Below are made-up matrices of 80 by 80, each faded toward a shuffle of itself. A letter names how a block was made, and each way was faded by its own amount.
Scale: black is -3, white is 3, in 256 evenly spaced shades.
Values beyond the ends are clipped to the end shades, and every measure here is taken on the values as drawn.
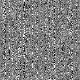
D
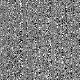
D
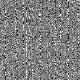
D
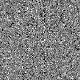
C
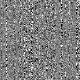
D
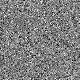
C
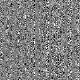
D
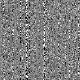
D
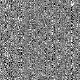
D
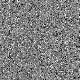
C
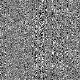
D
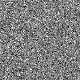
C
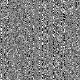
D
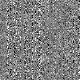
D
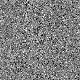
C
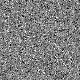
C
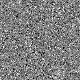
C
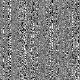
D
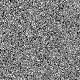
C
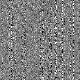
D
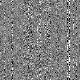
D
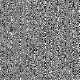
D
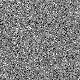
C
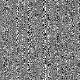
D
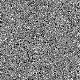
C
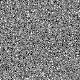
C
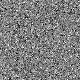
C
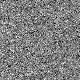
C
